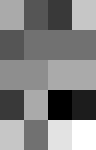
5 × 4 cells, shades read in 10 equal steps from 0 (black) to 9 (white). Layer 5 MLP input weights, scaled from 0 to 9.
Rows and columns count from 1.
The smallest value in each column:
2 3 0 1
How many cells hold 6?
4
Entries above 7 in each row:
0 0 0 0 2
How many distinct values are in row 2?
2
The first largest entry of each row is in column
4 2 3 2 4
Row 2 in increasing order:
3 4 4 4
